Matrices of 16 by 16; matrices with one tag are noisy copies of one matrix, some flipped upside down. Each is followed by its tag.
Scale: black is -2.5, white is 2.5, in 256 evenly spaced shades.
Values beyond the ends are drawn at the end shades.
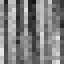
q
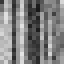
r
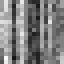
r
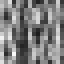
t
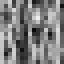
t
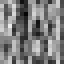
t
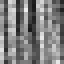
q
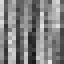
q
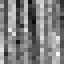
q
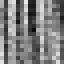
q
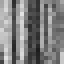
r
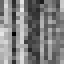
r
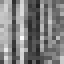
r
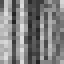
r
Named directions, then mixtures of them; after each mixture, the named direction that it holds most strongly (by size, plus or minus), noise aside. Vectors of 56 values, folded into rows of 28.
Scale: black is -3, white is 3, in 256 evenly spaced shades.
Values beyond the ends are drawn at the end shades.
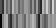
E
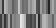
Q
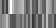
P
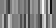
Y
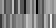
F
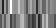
P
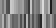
Y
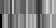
E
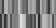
Q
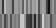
Q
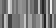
Y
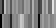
E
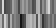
Q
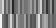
E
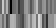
P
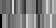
F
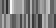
P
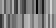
F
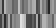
Q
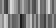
Q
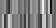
Y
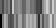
E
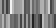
P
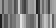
Q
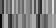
E
